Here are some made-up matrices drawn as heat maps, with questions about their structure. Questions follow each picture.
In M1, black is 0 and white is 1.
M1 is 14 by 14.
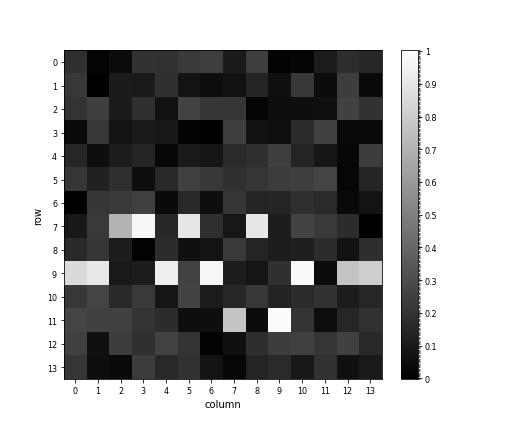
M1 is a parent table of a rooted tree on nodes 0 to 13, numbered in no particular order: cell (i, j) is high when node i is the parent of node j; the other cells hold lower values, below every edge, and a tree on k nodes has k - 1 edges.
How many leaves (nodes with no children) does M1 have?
11
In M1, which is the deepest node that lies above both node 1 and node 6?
9
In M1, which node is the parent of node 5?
7
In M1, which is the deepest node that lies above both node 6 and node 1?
9
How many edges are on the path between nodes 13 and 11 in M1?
2
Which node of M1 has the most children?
9
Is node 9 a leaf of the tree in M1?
no
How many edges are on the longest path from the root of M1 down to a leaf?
2
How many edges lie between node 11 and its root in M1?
0
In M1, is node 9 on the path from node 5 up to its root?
no
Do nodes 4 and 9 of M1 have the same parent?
no
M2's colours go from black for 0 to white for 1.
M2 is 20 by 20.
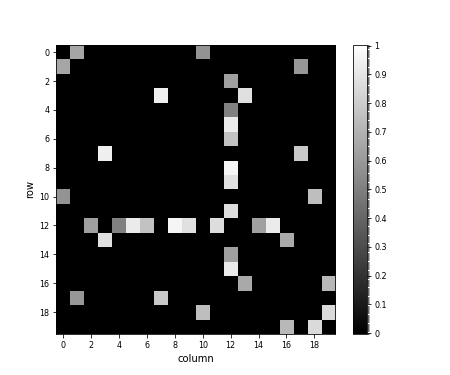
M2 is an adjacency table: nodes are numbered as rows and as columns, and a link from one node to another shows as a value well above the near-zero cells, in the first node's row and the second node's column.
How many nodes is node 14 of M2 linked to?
1
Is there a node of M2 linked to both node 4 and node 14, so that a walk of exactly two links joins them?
yes
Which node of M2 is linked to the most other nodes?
node 12
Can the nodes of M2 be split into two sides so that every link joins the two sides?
yes
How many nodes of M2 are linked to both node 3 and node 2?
0
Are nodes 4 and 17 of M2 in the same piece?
no
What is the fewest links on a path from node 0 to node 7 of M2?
3
